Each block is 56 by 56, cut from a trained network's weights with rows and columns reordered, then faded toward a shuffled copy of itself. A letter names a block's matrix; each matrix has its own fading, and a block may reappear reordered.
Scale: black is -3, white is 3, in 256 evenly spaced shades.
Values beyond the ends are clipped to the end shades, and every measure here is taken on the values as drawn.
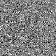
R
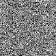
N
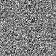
N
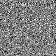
R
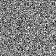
N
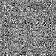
N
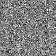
N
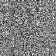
N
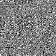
R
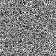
N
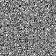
N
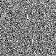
N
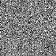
N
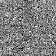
N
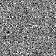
R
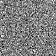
N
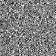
R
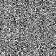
N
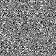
R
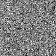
R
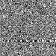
R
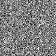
N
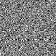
R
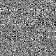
R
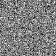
N
